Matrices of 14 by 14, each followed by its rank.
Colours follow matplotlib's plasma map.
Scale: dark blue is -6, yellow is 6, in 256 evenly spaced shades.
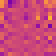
two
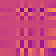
one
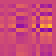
one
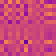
two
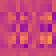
two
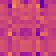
two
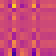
one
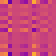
one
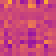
two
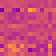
two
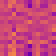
two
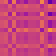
one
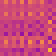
two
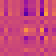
one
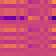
one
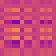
one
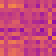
two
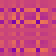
one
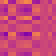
one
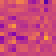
two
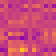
two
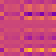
one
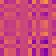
one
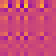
one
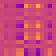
one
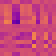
two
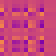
one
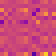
two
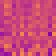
two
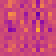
two
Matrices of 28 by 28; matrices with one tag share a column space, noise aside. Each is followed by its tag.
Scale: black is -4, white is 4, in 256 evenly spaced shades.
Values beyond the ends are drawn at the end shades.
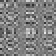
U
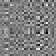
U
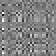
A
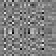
U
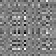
U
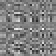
A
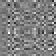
U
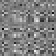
A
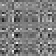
A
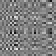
U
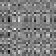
A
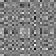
U
